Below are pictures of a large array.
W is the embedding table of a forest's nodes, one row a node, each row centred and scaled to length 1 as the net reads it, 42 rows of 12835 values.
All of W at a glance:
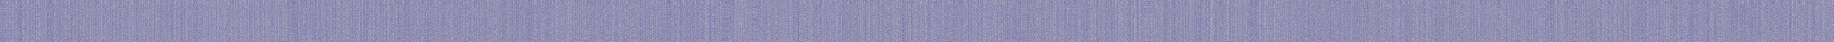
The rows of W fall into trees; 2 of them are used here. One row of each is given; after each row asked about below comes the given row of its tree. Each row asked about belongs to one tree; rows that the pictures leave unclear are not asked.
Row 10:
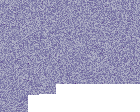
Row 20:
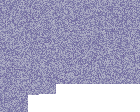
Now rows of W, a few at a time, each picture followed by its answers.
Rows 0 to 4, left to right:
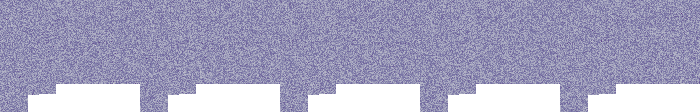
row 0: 20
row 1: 20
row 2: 20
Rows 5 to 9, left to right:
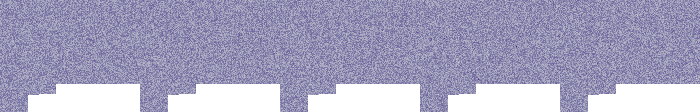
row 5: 10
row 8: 10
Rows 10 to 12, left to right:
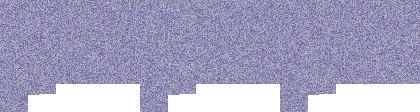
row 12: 10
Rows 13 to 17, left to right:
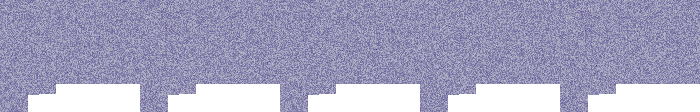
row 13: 20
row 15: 20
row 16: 10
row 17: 20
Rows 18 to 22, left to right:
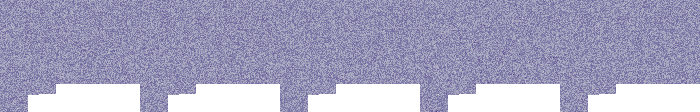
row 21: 10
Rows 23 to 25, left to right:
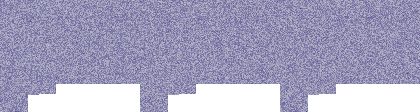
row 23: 20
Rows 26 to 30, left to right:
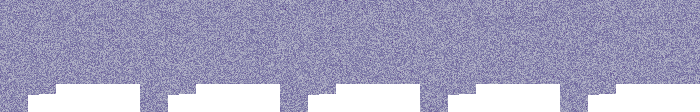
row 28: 10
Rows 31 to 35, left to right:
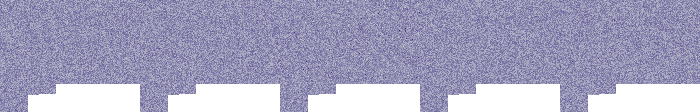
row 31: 20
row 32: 20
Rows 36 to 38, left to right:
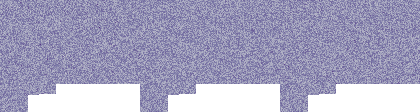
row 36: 10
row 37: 20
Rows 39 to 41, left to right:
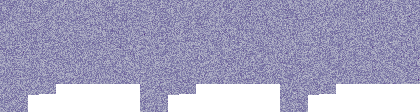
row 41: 10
